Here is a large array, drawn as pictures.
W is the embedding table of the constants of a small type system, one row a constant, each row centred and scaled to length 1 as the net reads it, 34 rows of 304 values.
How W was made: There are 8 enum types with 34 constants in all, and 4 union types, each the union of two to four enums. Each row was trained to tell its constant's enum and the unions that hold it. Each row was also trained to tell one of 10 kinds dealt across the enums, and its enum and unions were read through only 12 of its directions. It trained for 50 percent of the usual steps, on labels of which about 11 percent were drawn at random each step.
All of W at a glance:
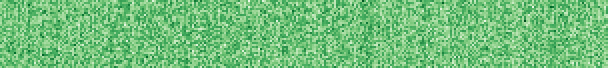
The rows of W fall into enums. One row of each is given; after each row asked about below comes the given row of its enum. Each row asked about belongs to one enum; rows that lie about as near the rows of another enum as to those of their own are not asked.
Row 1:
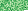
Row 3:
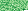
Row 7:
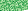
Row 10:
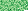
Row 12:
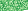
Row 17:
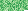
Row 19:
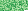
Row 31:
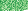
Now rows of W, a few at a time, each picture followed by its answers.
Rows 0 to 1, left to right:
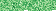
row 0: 3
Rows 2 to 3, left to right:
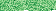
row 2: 12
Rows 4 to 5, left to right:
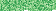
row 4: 19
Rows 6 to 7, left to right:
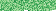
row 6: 19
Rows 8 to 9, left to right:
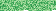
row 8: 12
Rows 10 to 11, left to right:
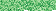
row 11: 17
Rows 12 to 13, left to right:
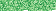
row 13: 31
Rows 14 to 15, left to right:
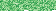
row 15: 3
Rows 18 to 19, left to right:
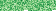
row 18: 31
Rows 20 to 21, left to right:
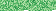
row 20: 12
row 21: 3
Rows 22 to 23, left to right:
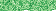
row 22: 19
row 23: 3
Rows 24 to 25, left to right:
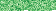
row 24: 1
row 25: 12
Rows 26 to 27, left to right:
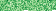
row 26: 1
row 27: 10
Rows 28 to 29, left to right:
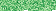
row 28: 7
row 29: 19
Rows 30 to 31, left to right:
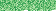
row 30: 31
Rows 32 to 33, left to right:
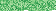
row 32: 1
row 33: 17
